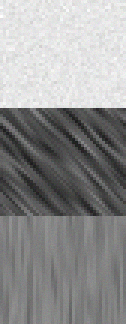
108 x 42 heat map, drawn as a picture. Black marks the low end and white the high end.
The table splits into 3 rows of 1 panel. Panel 1,1: very high, fine-grained, faint in contrast. Panel 2,1: low, slanting down to the right. Panel 3,1: middling, streaked downward, faint in contrast.
